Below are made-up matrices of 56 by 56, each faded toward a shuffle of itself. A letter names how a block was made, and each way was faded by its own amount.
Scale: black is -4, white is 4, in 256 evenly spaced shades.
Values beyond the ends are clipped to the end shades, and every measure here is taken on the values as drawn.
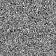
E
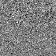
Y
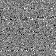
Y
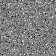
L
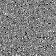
L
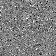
L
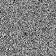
E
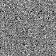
Y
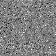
L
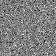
Y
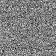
E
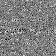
Y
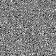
Y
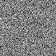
E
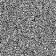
E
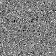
Y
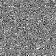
Y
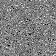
L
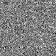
Y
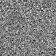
E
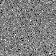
L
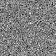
E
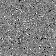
L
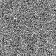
E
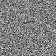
E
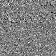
Y
